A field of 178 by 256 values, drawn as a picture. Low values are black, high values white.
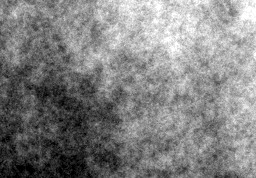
Average level on the scale: 50%. Ninth with the highest average: top right. Ninth with the lowest average: bottom left. Slope: up to the top right. Mirror symmetry: none. Odd rows or columns: none.
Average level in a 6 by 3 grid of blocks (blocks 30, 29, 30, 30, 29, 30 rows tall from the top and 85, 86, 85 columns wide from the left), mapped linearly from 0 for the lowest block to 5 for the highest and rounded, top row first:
355 / 345 / 234 / 124 / 123 / 023
